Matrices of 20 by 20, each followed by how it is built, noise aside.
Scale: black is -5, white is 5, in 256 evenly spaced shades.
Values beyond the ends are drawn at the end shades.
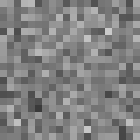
noise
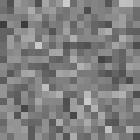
noise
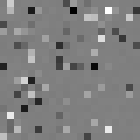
sparse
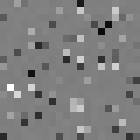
sparse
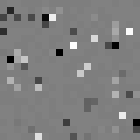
sparse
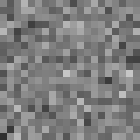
noise
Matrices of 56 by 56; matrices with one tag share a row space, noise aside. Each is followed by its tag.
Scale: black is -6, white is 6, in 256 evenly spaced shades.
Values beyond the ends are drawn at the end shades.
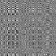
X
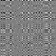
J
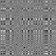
J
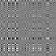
X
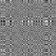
J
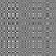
X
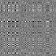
X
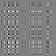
X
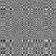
J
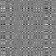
J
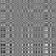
J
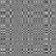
J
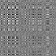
X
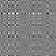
X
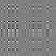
X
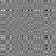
J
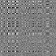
X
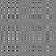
X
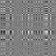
J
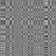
J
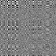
X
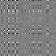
X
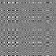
X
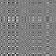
X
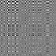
X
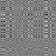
J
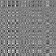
X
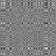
J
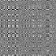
X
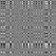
J
